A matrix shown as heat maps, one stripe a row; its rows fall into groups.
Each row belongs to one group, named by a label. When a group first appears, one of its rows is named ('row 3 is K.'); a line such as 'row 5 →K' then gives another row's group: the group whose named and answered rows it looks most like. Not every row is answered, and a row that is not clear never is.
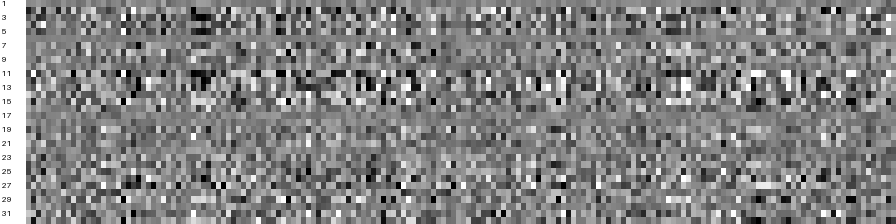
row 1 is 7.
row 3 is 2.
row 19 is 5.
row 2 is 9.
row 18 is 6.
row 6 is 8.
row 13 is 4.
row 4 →6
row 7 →4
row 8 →7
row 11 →2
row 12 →4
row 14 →6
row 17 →8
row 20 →6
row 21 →6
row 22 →7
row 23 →9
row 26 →4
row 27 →5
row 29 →7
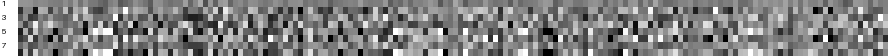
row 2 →9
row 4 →6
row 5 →5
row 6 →9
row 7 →2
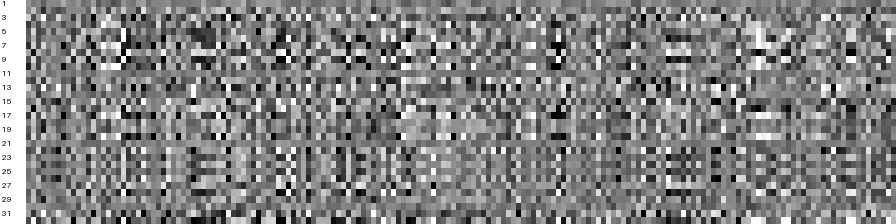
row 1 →8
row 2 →9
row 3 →6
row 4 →5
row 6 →2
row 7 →5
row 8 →7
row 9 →2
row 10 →5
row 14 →6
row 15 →9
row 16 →7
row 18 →9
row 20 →5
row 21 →7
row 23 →2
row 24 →9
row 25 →2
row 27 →7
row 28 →2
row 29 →9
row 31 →6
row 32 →2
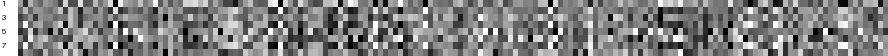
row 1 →7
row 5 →9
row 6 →4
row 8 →4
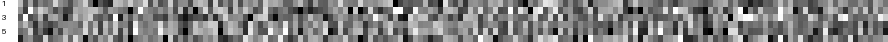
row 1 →8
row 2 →4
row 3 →2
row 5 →9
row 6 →4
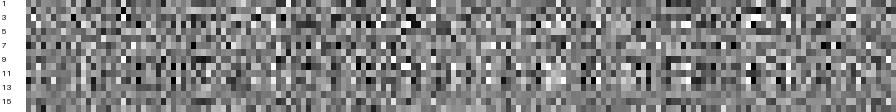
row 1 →2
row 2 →7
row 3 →2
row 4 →4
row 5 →8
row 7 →9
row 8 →7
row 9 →2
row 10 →4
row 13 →4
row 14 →7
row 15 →2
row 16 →9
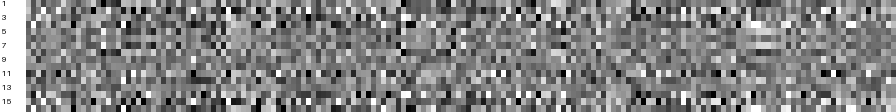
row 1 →8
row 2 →6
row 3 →4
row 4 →2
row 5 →5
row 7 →5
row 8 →8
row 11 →9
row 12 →2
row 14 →4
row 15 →6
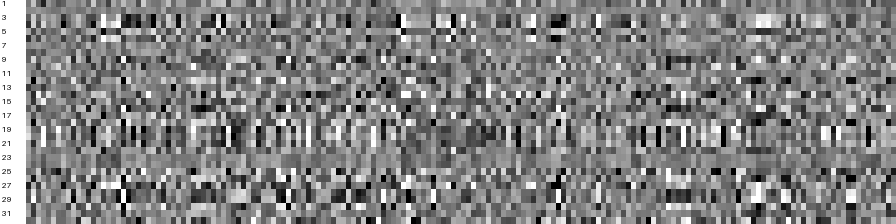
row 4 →5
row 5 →8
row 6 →5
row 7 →7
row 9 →2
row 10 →6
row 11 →8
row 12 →7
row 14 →4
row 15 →6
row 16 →2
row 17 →8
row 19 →6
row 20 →6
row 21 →6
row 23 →8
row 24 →8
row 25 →9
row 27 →5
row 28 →2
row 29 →2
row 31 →7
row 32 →4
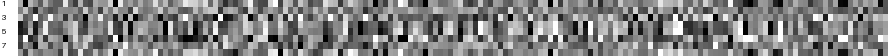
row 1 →7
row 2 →9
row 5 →4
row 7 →9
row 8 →7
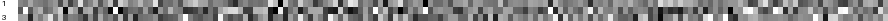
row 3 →6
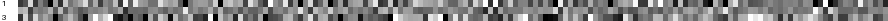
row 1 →9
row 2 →6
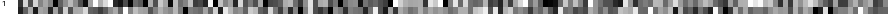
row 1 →5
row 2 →9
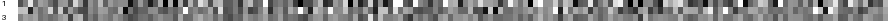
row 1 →4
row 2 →6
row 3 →4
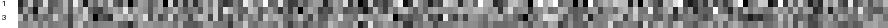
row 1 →4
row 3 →8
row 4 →4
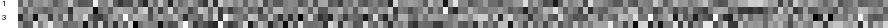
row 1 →5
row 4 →6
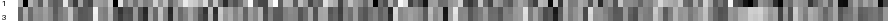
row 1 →7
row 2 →5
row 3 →5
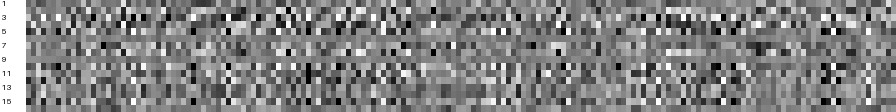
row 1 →2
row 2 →7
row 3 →6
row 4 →2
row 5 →9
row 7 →8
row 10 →9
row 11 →4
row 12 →9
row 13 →6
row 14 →6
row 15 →9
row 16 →8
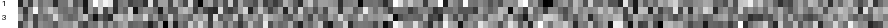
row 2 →6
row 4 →4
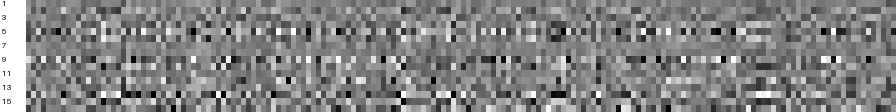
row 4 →5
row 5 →9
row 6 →5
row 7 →7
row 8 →7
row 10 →8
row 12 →7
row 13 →7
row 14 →5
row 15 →8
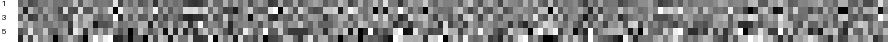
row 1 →2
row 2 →7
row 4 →8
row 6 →5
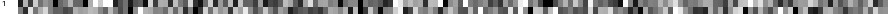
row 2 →4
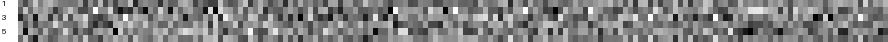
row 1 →6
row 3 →9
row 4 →8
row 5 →7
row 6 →9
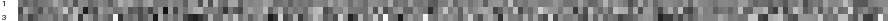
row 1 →8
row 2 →4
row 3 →2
